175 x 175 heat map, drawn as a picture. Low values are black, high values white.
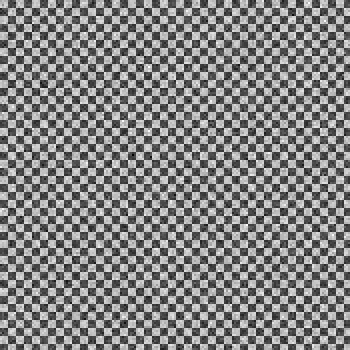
There is no overall slope. Overall the values sit about 50% of the way up the scale. The histogram has two humps. No single row or column stands out from its neighbours. The field is checkered.
